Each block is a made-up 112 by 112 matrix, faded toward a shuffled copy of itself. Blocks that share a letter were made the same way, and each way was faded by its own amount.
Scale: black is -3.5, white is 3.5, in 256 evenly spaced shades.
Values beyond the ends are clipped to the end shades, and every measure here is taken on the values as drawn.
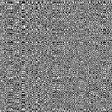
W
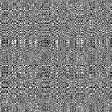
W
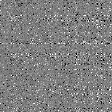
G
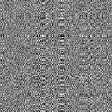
W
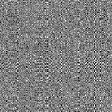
W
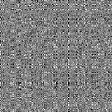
W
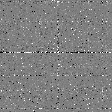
G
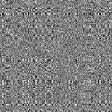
W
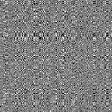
W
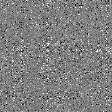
G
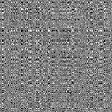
W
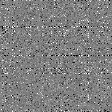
G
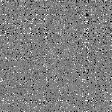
G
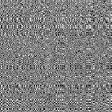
W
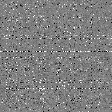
G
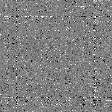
G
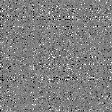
G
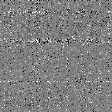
G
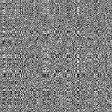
W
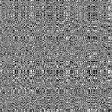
W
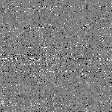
G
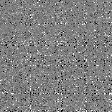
G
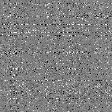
G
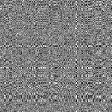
W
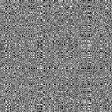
W
